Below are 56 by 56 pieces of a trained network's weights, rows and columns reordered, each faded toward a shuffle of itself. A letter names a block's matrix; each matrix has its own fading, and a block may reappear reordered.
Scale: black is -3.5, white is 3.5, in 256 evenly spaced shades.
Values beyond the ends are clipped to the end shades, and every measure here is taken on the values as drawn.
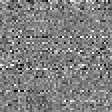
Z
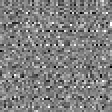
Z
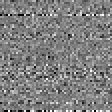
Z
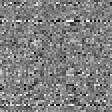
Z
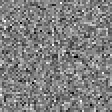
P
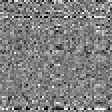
Z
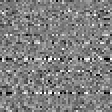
Z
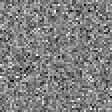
P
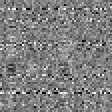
Z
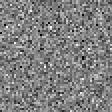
P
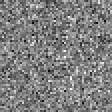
P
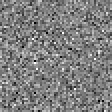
P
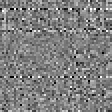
Z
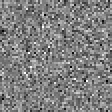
P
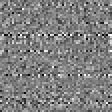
Z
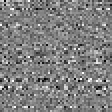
Z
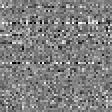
Z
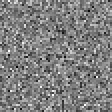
P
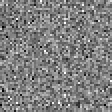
P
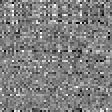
Z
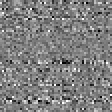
Z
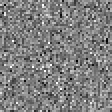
P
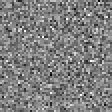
P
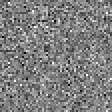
P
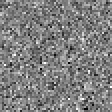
P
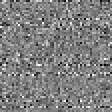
Z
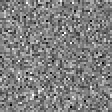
P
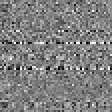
Z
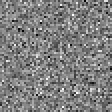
P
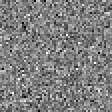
P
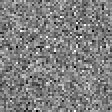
P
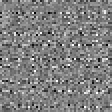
Z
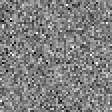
P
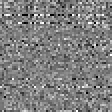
Z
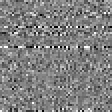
Z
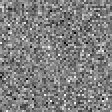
P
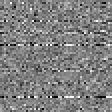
Z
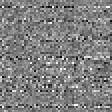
Z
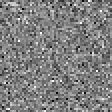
P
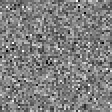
P
